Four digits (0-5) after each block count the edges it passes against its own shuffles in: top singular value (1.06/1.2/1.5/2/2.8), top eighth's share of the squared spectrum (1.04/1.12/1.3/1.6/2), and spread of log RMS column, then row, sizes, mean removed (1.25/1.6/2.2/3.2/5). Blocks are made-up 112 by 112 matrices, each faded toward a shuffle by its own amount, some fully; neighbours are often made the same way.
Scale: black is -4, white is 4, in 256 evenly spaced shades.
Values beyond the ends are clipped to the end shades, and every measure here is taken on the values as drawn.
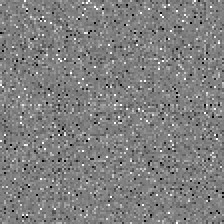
3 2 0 1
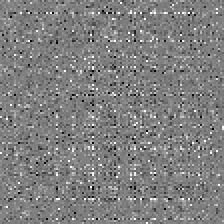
5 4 3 3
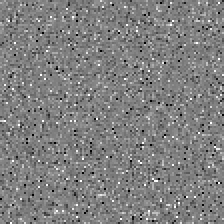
3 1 0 0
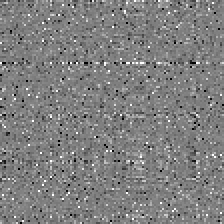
4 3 1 2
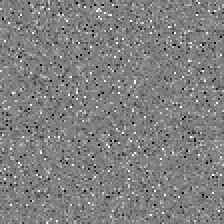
2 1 0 0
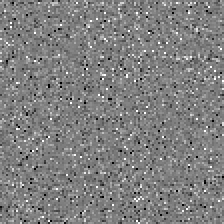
3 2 1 0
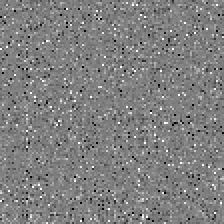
3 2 0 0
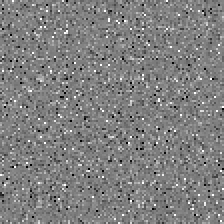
3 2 1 1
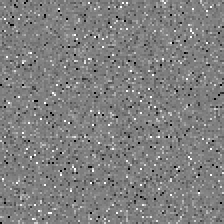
2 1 0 0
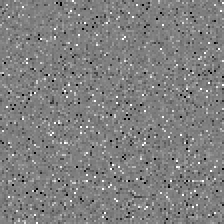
2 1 0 0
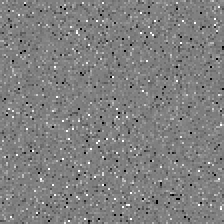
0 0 0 0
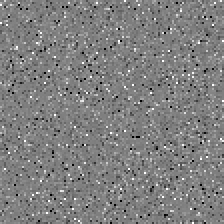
0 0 0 0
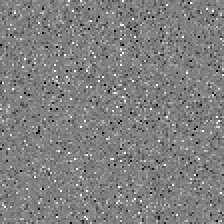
2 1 0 0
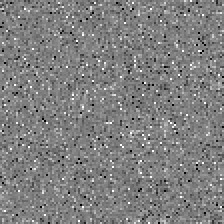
3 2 0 0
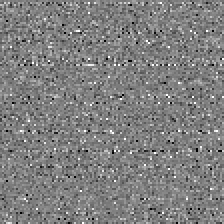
2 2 0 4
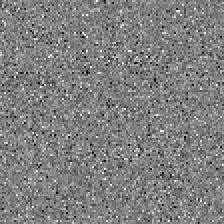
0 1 0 1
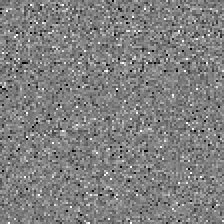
1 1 0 2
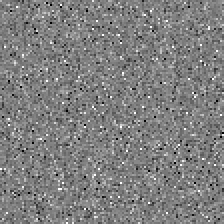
0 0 0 0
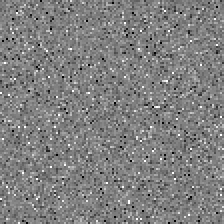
0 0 0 0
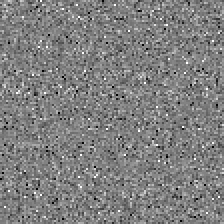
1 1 0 2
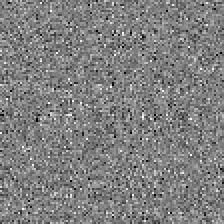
4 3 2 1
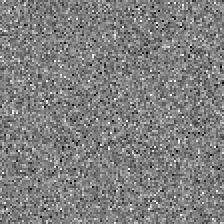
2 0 0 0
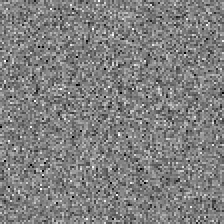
3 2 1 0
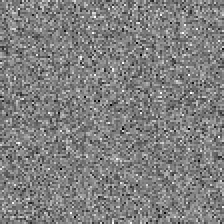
0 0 0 1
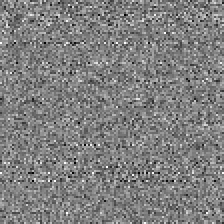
1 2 0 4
